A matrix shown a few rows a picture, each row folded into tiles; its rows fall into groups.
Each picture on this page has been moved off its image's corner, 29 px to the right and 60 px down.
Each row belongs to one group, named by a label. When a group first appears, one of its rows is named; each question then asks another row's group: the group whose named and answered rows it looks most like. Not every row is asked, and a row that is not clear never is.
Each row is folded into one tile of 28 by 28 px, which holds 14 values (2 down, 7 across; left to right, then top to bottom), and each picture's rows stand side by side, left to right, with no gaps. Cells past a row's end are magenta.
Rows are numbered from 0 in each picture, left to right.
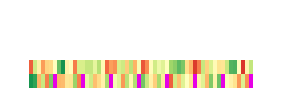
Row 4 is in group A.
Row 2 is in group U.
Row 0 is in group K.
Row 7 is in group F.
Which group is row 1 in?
F
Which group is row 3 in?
K
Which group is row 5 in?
U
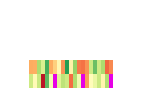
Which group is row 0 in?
A
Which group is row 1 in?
A
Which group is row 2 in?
U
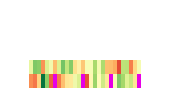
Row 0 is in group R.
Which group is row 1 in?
U
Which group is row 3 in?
A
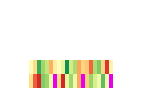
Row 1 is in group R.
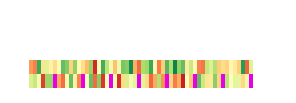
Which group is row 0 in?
A
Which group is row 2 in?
K
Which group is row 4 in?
F
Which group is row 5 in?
F
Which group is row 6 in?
A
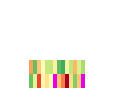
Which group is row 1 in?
F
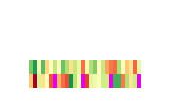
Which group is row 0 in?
F
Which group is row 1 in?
R
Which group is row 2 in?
U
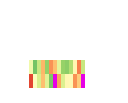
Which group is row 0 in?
U
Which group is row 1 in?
U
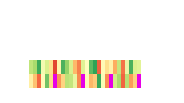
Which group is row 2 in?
R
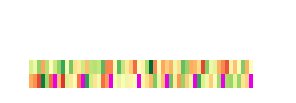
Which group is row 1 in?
F
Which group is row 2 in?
K
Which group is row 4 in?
R
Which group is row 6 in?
A
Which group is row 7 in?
K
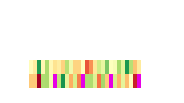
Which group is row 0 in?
R
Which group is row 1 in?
A
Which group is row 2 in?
A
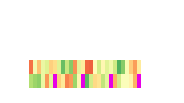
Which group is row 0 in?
K
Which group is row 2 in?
A
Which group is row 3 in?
U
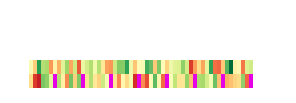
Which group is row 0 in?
R
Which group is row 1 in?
K
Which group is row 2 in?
U
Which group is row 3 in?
F
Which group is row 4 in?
R
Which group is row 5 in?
U
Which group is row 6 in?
A
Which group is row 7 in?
F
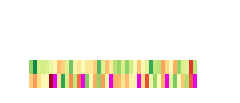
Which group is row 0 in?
F
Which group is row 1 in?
A
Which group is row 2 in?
K
